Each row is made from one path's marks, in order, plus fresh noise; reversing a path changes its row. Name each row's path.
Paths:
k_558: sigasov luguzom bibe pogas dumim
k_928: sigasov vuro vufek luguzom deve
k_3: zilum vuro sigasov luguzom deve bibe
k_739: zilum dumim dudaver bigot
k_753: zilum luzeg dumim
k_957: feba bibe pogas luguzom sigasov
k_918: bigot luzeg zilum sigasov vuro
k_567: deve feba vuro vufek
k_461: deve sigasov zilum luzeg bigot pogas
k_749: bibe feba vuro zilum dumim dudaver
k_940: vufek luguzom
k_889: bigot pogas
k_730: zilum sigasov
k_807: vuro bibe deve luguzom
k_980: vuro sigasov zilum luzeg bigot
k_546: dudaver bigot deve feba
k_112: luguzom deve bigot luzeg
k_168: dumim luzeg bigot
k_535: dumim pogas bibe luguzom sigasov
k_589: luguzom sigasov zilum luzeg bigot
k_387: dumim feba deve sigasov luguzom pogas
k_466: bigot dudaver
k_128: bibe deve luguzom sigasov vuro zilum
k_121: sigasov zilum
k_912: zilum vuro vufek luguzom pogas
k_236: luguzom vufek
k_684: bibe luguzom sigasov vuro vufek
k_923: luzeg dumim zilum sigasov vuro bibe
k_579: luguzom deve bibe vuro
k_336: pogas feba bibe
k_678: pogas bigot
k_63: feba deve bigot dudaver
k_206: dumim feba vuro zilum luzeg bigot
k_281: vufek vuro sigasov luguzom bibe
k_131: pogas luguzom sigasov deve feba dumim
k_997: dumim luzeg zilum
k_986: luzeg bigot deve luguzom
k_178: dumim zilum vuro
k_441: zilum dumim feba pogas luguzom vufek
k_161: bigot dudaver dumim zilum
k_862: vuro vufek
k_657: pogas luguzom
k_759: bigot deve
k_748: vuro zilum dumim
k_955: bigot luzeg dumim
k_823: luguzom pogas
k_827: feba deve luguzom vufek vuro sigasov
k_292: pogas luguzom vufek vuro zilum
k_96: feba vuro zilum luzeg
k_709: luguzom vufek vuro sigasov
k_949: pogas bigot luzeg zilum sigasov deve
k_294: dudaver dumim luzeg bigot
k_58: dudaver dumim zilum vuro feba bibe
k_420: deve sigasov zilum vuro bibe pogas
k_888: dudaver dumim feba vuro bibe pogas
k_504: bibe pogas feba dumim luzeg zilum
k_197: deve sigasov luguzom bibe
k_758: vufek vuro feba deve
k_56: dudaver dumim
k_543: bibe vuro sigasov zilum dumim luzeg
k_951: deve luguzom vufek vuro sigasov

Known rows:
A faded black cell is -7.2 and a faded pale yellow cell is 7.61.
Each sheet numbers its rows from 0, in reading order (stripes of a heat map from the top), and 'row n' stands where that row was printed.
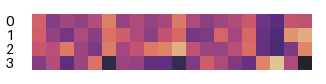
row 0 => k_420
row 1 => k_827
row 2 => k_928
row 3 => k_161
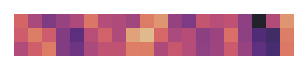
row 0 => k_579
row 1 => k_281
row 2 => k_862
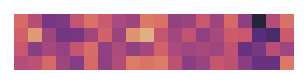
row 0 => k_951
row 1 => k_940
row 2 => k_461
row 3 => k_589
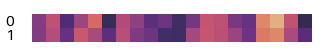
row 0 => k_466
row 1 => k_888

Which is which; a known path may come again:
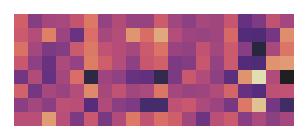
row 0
k_461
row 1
k_928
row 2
k_951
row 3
k_827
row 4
k_161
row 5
k_420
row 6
k_58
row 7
k_121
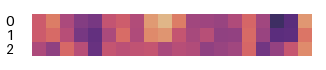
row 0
k_709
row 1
k_758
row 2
k_96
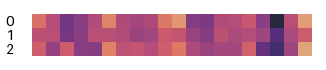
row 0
k_579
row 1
k_112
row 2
k_807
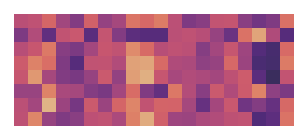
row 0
k_589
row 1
k_888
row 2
k_862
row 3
k_281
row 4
k_940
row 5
k_441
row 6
k_980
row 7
k_236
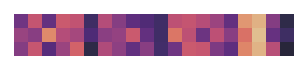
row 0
k_56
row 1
k_739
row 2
k_466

